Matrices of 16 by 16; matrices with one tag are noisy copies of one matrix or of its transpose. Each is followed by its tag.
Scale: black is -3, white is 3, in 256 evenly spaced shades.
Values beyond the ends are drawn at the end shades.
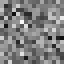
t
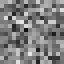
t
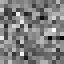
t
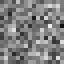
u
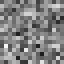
u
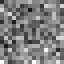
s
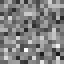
u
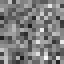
u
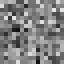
t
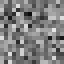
t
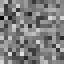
t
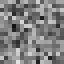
t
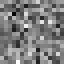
t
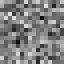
t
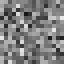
t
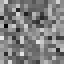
t
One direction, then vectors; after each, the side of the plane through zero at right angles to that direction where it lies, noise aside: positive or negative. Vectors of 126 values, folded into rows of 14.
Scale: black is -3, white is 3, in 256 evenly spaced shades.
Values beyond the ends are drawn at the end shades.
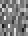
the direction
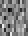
negative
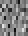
negative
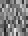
positive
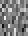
positive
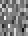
positive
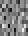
negative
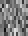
positive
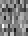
negative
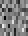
negative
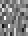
positive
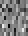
negative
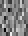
negative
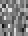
positive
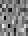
negative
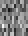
negative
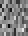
negative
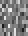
positive
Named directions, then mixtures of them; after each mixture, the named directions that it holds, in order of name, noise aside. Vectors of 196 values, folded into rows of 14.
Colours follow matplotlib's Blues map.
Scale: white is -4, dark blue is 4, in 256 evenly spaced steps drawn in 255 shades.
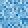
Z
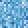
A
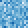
A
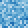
A, Z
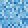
Z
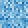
A, Z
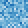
Z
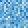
A, Z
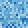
Z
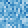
A, Z
